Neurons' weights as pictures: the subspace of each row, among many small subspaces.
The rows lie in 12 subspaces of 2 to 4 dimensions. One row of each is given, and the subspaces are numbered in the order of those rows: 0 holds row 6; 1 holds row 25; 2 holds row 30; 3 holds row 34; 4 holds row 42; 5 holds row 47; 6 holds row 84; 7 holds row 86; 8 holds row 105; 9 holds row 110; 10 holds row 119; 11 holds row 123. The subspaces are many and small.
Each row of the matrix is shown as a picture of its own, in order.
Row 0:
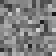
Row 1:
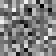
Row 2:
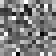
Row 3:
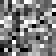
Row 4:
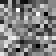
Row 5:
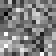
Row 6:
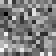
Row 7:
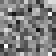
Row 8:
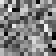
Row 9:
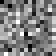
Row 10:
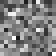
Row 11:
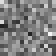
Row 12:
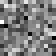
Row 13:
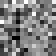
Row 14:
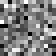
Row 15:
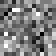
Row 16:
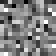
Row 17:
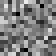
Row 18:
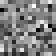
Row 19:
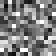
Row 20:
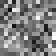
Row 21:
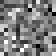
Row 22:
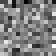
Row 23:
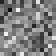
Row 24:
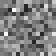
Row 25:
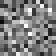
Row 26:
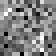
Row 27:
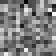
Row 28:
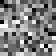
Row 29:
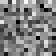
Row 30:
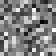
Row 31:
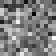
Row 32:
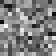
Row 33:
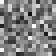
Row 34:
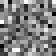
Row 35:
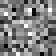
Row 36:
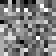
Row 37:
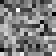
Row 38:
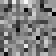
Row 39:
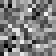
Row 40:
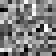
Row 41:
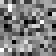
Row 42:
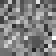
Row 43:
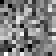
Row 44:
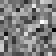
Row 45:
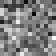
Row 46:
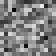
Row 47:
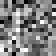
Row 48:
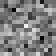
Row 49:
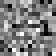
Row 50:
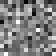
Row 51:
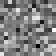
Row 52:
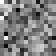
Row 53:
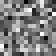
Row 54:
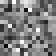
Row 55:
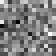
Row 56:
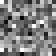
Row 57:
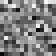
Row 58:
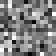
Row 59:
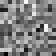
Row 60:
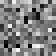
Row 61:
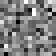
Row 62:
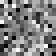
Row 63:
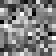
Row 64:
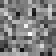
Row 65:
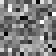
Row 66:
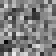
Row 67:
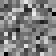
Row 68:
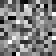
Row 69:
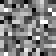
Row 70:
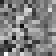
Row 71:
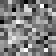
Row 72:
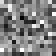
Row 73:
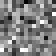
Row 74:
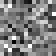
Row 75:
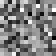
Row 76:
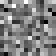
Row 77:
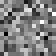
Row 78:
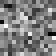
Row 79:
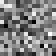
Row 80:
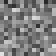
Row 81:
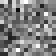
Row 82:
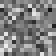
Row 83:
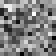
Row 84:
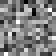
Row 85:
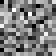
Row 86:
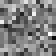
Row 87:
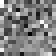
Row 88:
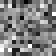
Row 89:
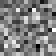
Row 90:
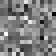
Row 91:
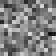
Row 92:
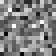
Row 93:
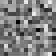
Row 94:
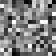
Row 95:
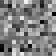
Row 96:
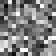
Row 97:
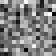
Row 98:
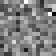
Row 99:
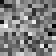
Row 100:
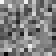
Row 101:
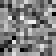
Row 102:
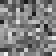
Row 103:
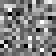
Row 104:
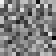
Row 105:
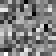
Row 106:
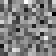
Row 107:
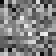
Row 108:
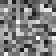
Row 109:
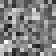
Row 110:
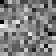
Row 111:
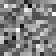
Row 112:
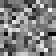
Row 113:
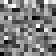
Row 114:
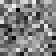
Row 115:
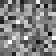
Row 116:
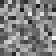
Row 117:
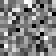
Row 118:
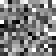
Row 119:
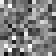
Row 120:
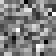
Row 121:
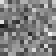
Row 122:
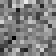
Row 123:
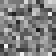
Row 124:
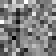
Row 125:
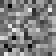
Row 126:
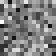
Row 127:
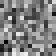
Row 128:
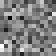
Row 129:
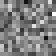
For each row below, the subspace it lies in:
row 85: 0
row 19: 1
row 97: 10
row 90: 4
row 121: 9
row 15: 0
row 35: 1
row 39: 10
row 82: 7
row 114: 7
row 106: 3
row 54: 11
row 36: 11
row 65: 4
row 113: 2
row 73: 7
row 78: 3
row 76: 2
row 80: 2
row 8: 4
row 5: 0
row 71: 0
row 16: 2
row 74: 10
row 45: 5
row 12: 3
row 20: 4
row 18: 2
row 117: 3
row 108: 11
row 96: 1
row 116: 4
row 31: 5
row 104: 4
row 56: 0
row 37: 6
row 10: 11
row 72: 7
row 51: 8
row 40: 8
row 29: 11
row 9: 10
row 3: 5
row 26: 0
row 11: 9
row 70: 10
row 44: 2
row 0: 6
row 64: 1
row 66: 8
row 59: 8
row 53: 6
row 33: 0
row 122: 7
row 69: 2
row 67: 6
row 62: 3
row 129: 3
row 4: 6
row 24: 4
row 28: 9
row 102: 6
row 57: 2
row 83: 5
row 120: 10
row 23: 0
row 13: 5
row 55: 9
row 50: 6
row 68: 4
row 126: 3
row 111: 10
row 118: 9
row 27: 10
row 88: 6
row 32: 3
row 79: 9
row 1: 1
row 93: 11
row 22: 8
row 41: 5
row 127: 8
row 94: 8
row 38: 11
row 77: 7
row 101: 7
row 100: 10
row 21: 11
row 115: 4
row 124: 5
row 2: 4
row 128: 6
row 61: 6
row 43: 10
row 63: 7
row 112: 3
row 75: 4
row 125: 10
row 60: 8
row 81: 6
